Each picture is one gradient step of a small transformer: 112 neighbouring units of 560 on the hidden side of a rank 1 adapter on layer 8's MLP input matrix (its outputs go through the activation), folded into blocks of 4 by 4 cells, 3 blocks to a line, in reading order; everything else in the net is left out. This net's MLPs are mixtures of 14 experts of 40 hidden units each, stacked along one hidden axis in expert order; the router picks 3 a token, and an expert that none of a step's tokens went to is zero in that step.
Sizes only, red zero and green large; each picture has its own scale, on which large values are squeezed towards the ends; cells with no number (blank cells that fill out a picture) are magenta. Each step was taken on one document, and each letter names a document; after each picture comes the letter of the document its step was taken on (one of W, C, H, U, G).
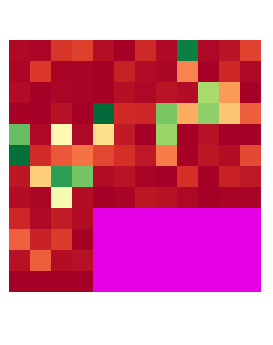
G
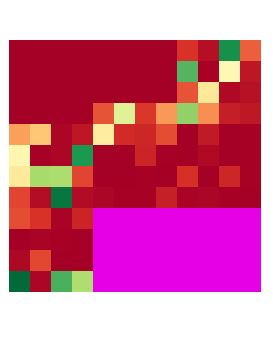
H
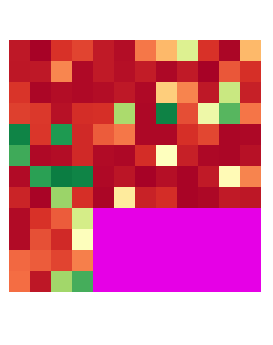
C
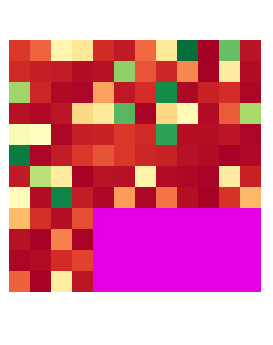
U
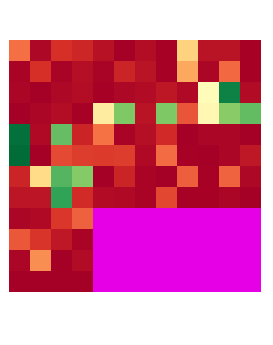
G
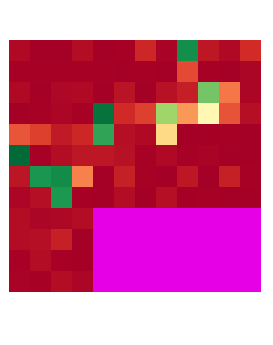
G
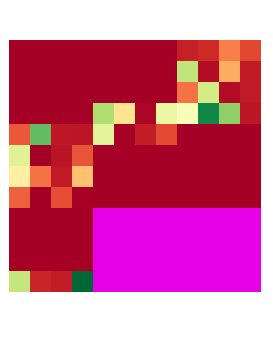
H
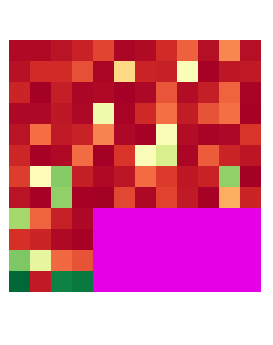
H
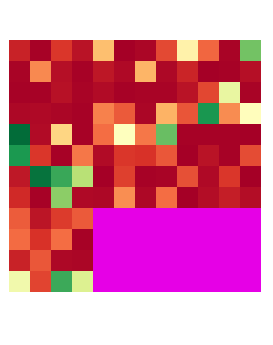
C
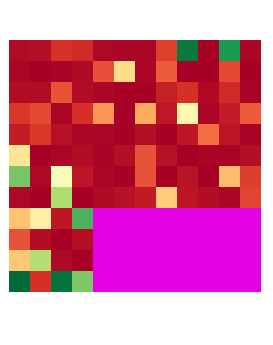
H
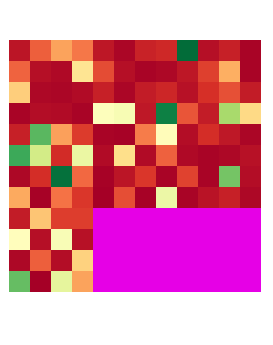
U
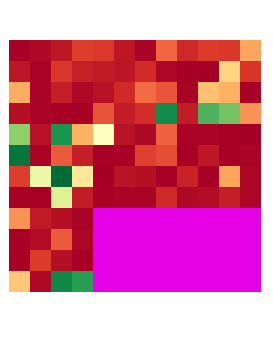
C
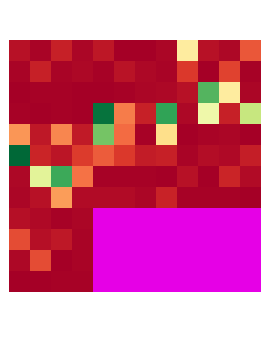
G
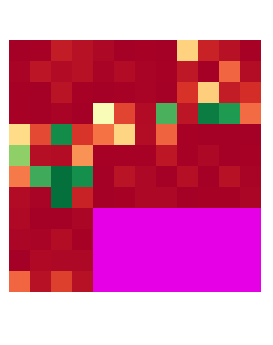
G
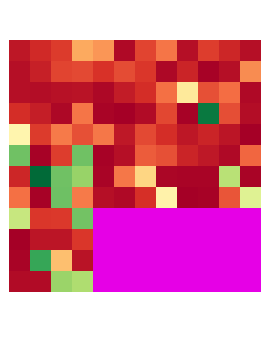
C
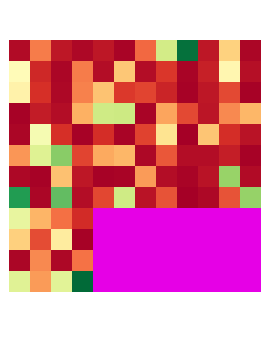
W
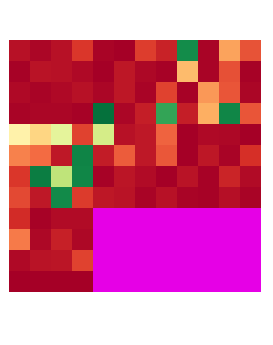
G
